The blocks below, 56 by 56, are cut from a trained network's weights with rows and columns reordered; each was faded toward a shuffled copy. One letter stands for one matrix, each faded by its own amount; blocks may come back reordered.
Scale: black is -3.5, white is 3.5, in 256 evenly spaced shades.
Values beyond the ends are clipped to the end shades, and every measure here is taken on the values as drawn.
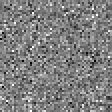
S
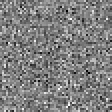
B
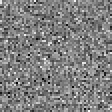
S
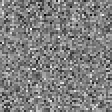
B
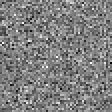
B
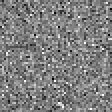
S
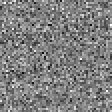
S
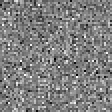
S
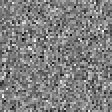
B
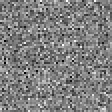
S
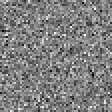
S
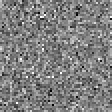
S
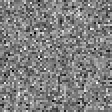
S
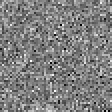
B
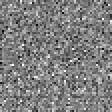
S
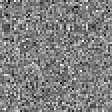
B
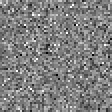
S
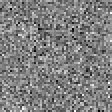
B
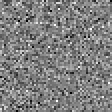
S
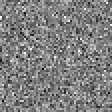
S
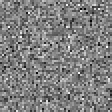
S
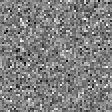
S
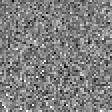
B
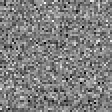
S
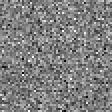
S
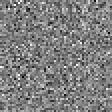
B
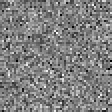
S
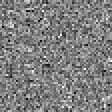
B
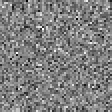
B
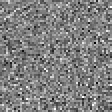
B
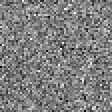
S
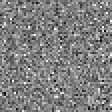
S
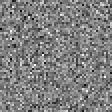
B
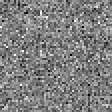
S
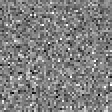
S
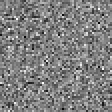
B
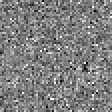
S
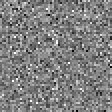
S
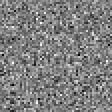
B
